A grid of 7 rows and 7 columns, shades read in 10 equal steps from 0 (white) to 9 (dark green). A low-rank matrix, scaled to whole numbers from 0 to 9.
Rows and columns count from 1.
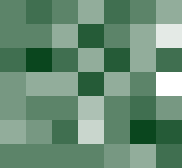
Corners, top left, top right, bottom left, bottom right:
6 4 6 7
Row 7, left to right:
6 6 6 6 5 4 7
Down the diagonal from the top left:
6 6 7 8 6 9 7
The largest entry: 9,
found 2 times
